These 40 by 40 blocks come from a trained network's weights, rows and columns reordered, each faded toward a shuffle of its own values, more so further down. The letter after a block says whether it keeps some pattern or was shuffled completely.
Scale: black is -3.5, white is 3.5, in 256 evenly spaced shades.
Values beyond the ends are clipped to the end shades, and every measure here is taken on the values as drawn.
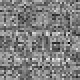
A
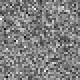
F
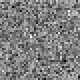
F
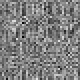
A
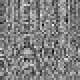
A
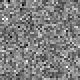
F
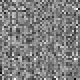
A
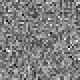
F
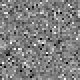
F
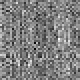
A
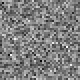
F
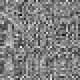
A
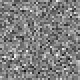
F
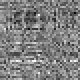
A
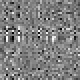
A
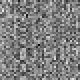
A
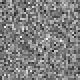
F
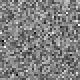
F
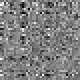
A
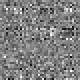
A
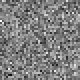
F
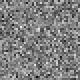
F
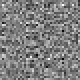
A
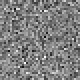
F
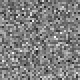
F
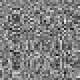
A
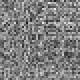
A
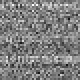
A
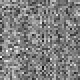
A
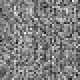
A
